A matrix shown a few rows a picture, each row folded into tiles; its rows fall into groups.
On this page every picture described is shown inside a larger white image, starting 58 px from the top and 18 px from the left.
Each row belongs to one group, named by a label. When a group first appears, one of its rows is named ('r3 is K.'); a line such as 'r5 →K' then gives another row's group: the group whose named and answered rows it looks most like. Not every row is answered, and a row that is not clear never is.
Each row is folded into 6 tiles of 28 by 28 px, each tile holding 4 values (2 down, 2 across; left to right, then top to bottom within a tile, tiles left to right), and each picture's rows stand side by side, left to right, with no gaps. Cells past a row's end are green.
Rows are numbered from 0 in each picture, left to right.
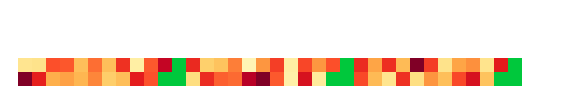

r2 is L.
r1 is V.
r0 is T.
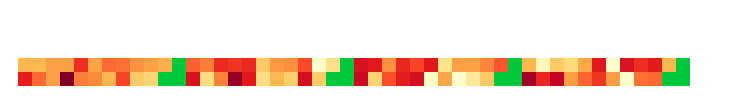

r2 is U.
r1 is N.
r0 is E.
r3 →T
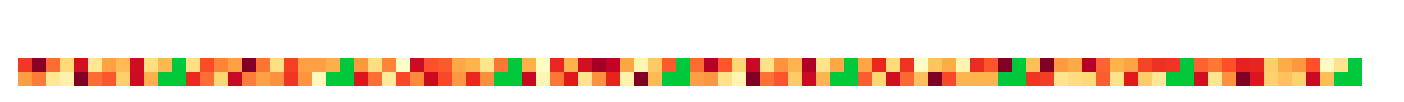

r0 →N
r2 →L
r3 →L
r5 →V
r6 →E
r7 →N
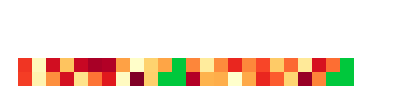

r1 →T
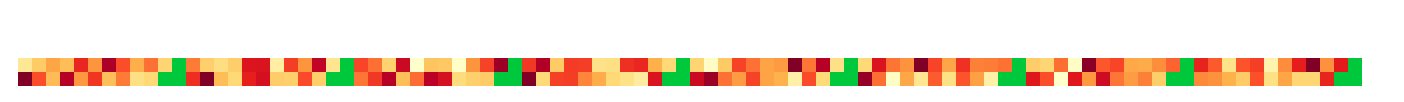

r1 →T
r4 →T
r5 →E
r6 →L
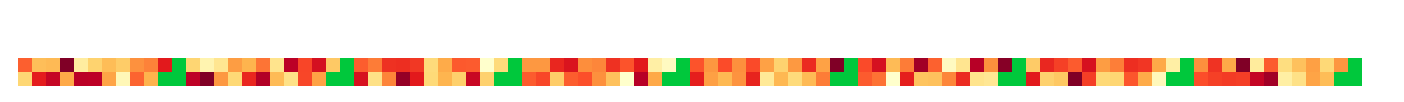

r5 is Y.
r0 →V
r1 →T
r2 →N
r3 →N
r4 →U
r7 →V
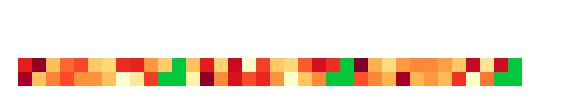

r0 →U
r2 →Y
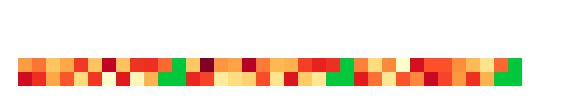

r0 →E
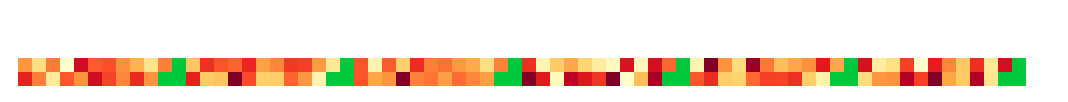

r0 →L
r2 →L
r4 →E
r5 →V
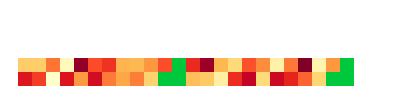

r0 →L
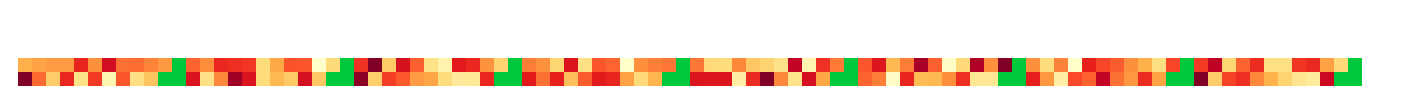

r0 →E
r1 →N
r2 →U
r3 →V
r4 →T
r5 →Y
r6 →L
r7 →U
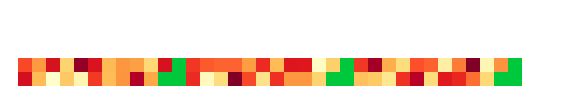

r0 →L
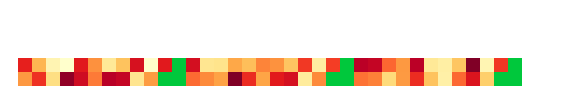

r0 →Y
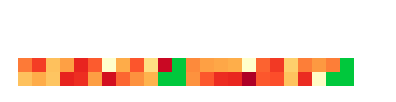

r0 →Y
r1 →V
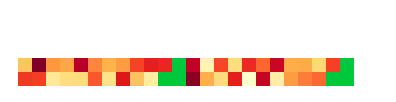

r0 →E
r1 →L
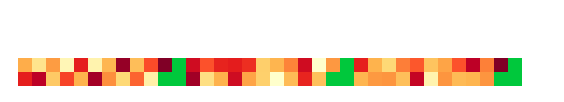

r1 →N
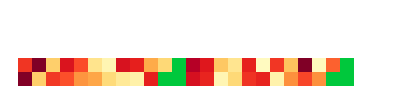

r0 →U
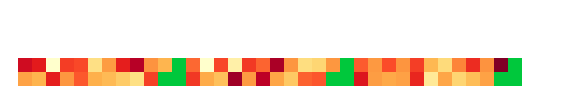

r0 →U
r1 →L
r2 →U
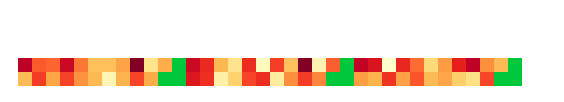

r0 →N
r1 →N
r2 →U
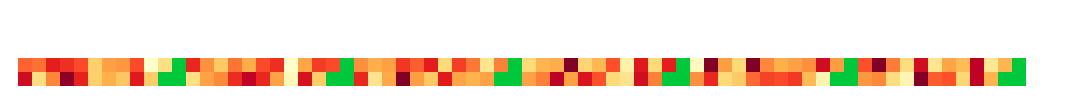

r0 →N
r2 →Y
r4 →E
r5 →N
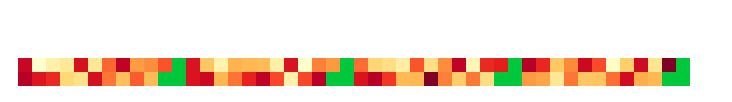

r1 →T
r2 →T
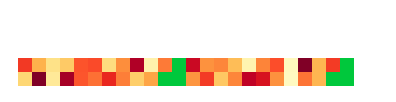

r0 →Y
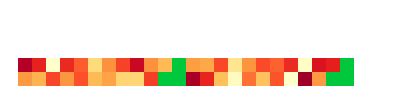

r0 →U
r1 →T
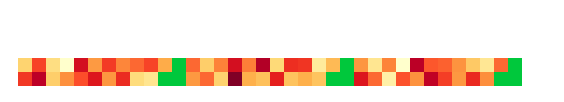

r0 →E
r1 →Y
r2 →L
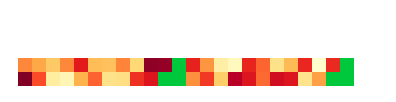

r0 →T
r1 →Y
